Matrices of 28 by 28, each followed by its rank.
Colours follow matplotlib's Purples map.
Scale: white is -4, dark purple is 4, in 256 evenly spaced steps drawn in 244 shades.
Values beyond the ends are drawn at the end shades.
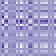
one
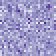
five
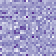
five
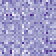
five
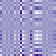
one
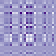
one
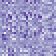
five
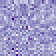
five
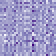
five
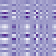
one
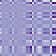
one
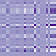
one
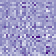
five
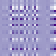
one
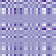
one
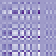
one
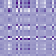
one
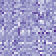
five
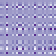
one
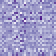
five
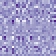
five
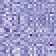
five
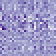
five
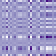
one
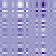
one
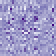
five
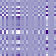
one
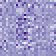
five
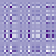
one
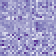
five
